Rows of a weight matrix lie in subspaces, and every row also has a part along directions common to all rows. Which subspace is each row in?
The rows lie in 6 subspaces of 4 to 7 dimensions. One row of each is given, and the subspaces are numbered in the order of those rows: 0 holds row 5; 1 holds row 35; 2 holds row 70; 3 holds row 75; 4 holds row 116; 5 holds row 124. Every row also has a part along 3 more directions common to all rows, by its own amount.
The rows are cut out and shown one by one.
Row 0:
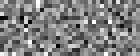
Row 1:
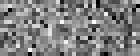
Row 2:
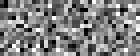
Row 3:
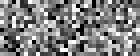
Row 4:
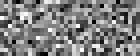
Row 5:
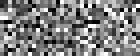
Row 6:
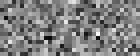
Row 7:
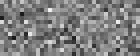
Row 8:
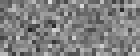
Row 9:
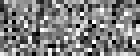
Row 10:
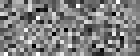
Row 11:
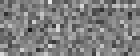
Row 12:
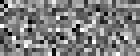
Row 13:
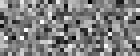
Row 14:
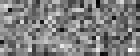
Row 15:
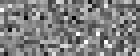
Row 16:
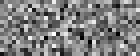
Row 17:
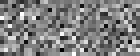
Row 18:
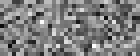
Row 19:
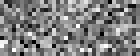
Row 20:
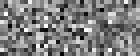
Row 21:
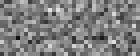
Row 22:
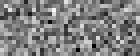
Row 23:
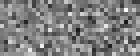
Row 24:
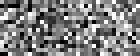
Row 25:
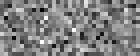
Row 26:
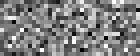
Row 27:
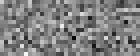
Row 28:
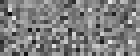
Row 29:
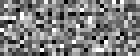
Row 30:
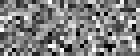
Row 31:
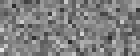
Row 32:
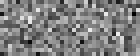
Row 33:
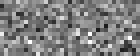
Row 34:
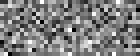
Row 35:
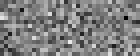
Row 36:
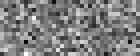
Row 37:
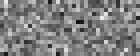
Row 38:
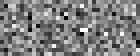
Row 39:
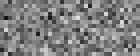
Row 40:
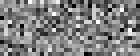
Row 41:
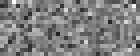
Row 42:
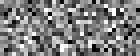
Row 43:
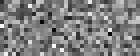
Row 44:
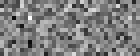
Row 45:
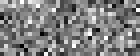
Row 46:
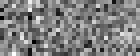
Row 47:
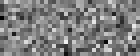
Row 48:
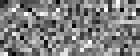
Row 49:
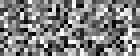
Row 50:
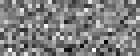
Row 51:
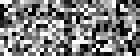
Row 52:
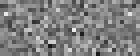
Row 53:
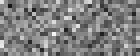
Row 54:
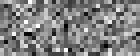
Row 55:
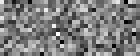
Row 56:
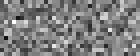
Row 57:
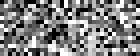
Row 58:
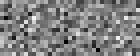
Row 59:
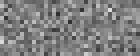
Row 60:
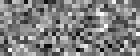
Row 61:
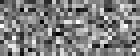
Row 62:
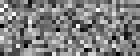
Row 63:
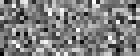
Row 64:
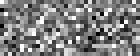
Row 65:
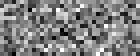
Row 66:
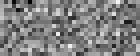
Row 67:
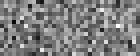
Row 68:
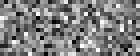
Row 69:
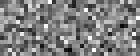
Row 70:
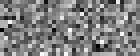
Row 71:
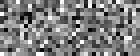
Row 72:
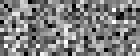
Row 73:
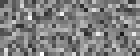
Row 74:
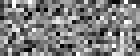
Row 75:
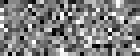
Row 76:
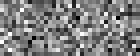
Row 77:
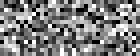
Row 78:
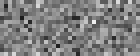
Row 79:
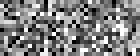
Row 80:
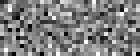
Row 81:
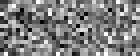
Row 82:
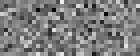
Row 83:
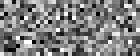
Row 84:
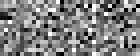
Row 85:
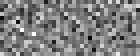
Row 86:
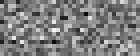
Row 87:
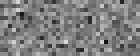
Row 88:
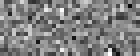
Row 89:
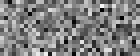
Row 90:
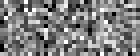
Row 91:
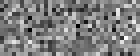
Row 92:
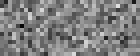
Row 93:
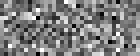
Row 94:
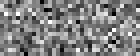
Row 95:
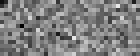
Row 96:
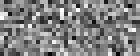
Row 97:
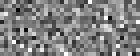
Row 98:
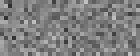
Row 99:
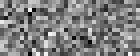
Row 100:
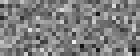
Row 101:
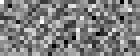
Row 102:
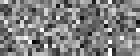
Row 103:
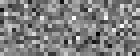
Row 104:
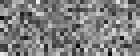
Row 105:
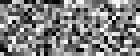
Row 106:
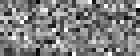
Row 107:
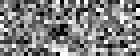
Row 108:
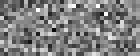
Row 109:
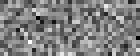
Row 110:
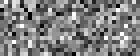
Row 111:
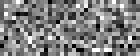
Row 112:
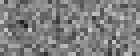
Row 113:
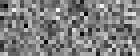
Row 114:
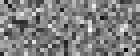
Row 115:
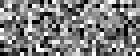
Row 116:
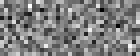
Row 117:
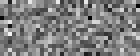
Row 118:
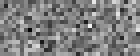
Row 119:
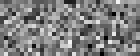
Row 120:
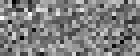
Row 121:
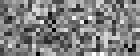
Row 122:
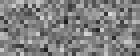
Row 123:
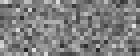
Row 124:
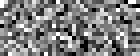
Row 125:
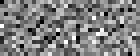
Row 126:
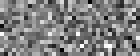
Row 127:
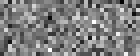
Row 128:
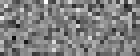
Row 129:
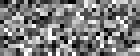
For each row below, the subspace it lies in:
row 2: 5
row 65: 1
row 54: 4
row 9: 4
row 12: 4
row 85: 3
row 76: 1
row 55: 5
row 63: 1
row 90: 4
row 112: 4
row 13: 3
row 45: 0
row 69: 3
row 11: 4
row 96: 1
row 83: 1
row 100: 2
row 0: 5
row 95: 5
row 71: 0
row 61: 3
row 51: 2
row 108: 0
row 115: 4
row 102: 1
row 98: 4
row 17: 1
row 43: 3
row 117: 0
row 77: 3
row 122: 0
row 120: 5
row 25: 4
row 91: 5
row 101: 3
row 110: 5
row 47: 2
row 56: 3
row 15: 3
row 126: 3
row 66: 5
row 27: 2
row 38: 5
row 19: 4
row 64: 3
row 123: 2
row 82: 0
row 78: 5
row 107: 3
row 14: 0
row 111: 2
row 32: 0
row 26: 2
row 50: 3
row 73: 5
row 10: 0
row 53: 4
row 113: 4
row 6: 0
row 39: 0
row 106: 1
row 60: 2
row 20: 4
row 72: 1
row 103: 3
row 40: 0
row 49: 1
